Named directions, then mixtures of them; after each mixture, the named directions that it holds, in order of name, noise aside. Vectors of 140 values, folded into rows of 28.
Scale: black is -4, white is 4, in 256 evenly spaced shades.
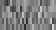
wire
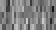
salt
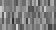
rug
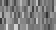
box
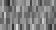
rug, salt, wire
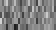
box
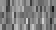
salt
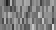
salt, wire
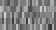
rug, wire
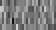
rug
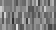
rug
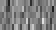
salt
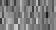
box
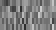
wire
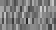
rug, wire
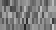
wire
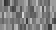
box, rug, wire
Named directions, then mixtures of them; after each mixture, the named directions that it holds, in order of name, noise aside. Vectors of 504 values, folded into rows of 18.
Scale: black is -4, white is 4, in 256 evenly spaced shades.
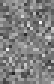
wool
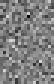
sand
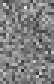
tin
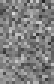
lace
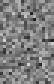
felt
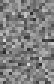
felt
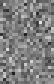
tin, wool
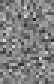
felt, tin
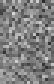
lace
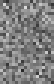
tin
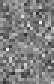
wool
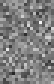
wool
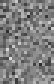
sand, wool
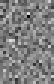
sand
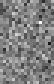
lace, wool
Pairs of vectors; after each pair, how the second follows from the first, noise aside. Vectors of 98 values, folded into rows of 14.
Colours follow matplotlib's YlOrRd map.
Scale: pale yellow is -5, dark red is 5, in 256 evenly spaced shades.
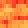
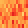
shuffled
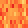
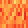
shuffled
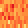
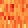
copied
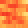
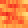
copied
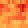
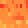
partly zeroed
